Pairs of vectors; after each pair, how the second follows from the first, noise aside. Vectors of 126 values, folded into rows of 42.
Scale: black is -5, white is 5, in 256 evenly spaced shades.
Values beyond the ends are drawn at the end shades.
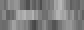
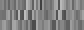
sign-scrambled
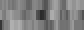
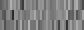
shuffled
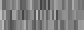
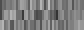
sign-scrambled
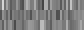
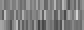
shuffled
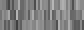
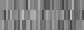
wrapped around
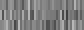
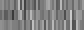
wrapped around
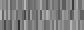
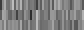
wrapped around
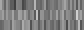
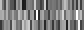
scaled up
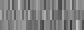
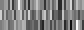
scaled up
